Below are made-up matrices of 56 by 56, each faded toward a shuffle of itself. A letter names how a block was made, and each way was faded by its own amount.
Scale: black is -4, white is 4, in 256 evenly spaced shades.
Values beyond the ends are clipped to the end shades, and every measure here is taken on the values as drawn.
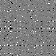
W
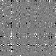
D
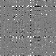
D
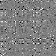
W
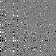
D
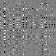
D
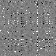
W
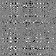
D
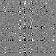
D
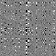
D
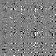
D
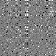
W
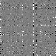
D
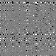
D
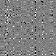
D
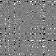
D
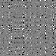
D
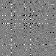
D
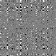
D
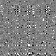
W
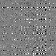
D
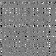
D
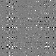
D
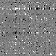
W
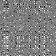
W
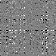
D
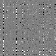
D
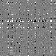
D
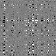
D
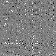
W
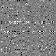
W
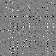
W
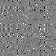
W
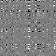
D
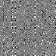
W
